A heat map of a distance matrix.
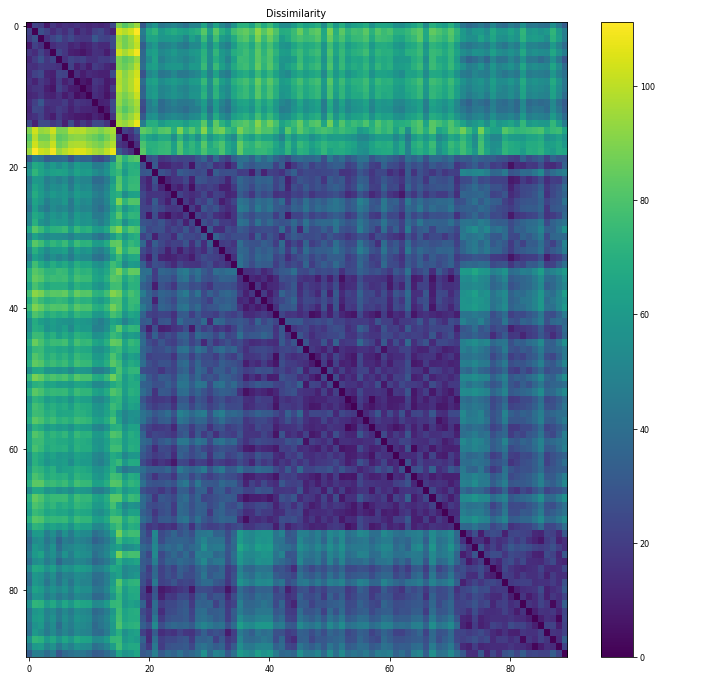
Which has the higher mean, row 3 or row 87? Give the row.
3
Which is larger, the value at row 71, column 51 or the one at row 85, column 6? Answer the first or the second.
the second
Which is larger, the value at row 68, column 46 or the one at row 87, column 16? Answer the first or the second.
the second
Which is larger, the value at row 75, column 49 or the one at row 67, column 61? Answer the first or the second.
the first
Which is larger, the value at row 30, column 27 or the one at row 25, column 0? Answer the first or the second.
the second
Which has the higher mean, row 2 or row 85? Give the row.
2
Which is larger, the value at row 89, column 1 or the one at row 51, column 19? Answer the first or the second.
the first
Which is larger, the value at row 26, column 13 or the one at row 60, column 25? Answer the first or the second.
the first
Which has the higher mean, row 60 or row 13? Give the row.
13
